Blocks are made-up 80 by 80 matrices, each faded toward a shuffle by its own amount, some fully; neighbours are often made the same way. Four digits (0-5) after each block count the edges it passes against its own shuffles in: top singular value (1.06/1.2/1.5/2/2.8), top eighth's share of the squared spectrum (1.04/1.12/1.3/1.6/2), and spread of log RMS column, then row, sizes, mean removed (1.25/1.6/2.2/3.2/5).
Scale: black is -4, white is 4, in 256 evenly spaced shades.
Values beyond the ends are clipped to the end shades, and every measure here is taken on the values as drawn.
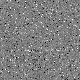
1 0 0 0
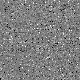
3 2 0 1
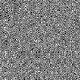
4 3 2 1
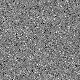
1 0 0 0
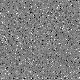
3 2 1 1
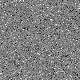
2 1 0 0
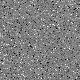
0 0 0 0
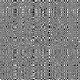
5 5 3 3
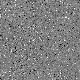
0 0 1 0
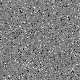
0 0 0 0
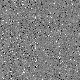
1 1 1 0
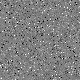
0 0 0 0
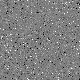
1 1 0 0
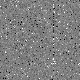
3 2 0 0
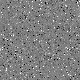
2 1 0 0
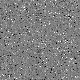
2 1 0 0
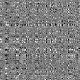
4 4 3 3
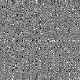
4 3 2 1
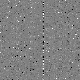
4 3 1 0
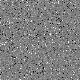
3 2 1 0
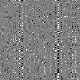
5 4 3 2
